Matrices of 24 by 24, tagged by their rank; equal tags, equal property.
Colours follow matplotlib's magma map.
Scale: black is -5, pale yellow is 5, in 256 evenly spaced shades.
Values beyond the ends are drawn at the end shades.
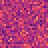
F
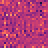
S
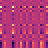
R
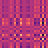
R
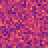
F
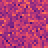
F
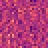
S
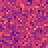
F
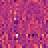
S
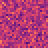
F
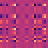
R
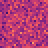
F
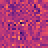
S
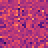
S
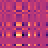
R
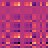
R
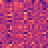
S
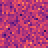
F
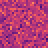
F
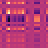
R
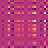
R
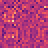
S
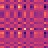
R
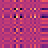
R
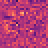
S
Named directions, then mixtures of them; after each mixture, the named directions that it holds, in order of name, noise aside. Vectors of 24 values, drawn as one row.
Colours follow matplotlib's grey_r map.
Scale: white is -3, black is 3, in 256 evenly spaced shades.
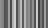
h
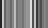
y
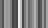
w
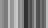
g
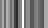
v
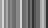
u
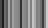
u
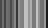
g, h, y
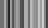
g, h, v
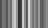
u, w, y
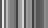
u, v, y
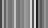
y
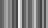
w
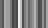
w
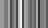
h, u, w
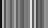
y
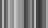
g, y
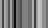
g, h, y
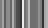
u, v, w
